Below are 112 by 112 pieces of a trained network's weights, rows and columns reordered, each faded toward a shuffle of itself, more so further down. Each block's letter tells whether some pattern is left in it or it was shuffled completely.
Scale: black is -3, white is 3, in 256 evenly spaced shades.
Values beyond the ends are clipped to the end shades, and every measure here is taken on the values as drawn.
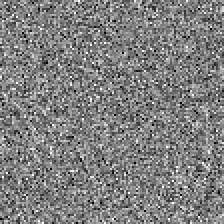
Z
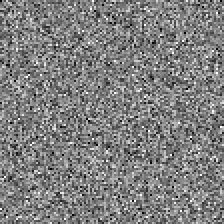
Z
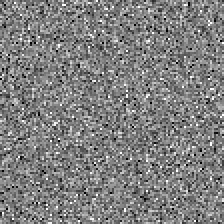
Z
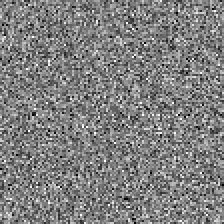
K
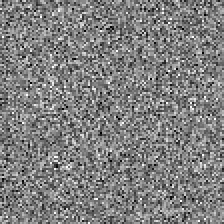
K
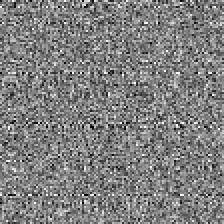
K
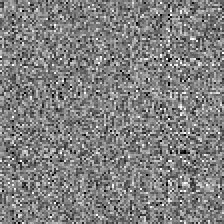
K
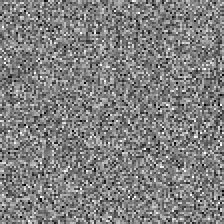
K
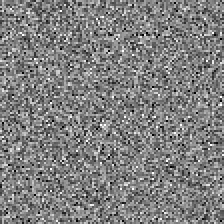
K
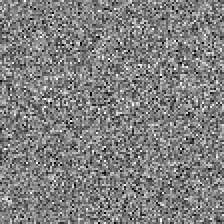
K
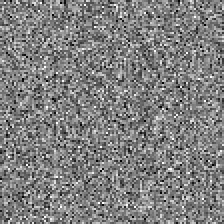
K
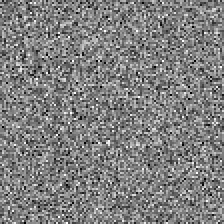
K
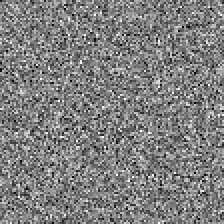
K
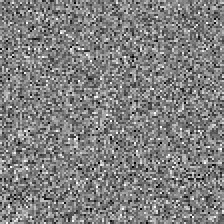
K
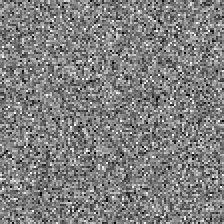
Z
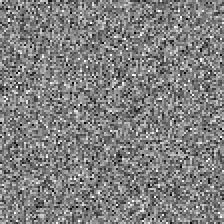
Z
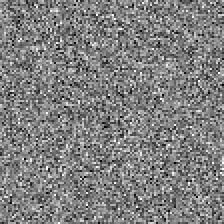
Z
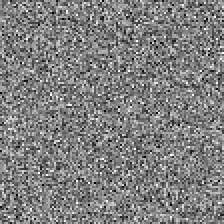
Z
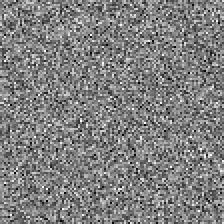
K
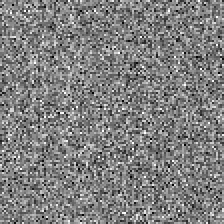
K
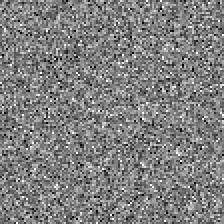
Z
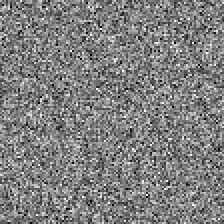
Z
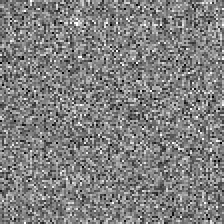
K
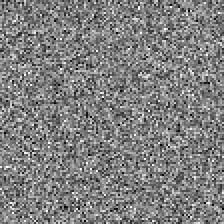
Z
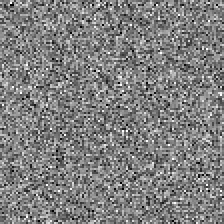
K
